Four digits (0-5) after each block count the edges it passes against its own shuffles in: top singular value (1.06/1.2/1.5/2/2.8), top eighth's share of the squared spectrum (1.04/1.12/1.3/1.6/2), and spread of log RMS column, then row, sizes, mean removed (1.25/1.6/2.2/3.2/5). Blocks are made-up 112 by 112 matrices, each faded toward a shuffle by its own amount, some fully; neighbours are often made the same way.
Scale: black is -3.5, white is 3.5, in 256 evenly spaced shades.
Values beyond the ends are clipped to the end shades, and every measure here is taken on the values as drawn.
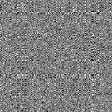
5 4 3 3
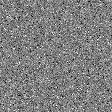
0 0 0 0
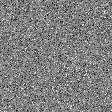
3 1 0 0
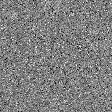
2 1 0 0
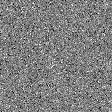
3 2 0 0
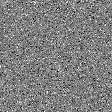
2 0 0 0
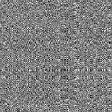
5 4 3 3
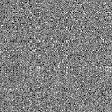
4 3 2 2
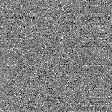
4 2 1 1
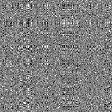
5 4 3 3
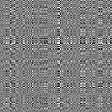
5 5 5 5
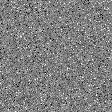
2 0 0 0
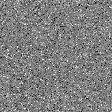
3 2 0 0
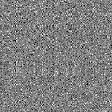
4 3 2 2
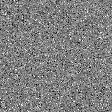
3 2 0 0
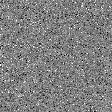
3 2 1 1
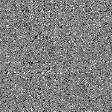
1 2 2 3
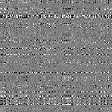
5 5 3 4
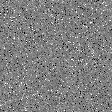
0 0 0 0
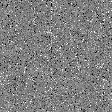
1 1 2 0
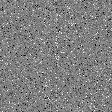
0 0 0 0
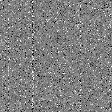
2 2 2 0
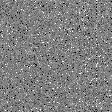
1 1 1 0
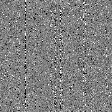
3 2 3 0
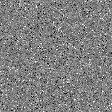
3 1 1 0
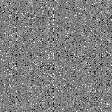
4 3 2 2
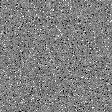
2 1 0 0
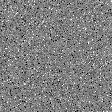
2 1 0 0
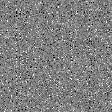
3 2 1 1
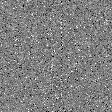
1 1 1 0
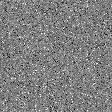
0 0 0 0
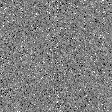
1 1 2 0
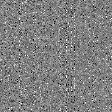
2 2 3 0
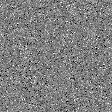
0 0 1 0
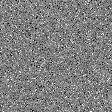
0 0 0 0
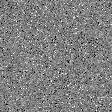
0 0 0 0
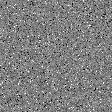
0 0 0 0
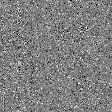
0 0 2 0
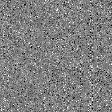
1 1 3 0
